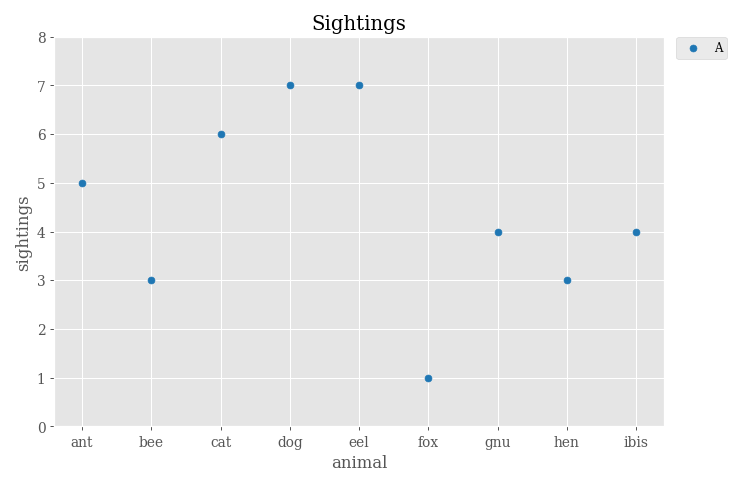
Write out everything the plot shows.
Title: Sightings
x-axis: animal, ticks ant bee cat dog eel fox gnu hen ibis
y-axis: sightings, ticks 0 1 2 3 4 5 6 7 8
Legend: A
Values:
A: 5 3 6 7 7 1 4 3 4
